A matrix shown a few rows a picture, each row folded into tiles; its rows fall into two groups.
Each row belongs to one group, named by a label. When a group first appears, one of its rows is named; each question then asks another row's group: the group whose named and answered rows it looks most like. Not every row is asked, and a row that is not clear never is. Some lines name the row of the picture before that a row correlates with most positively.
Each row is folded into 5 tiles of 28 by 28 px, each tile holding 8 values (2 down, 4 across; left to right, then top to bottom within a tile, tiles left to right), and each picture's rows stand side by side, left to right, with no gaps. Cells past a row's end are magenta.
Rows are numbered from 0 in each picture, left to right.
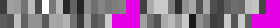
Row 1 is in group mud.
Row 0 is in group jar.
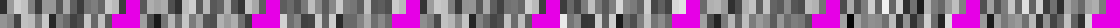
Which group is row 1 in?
mud
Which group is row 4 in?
jar
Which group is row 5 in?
mud
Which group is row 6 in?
jar
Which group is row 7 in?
jar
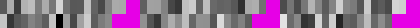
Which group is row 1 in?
mud
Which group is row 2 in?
jar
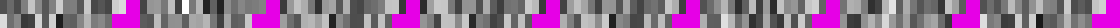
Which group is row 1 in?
jar
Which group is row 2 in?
mud
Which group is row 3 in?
mud
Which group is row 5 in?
mud
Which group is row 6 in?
mud
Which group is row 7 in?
jar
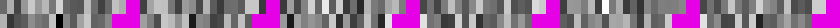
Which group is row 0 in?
jar
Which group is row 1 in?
mud
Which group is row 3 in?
jar
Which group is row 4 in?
jar
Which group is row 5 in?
jar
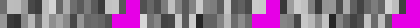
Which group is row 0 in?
mud
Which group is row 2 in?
mud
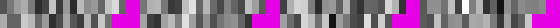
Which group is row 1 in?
mud
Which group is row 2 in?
mud
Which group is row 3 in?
jar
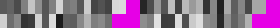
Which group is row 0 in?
jar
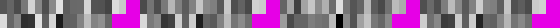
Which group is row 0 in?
jar
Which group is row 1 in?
jar
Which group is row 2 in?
jar
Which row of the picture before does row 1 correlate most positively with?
0
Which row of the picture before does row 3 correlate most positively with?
0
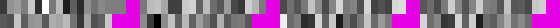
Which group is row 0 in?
jar
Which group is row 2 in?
jar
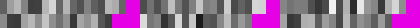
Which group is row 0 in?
mud
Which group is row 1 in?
jar
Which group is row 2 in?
mud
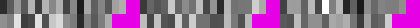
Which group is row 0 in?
jar
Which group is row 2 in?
jar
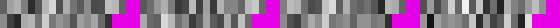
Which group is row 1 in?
mud
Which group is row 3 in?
jar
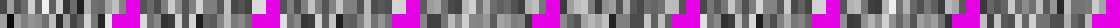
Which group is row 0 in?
jar
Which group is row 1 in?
jar
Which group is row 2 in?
jar
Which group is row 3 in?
mud
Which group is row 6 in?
mud
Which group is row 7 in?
jar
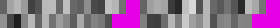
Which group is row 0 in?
mud
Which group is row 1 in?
mud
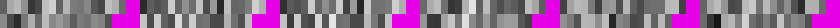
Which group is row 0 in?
mud
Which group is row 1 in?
jar
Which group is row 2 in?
jar
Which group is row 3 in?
mud
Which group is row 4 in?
mud
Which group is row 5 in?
mud
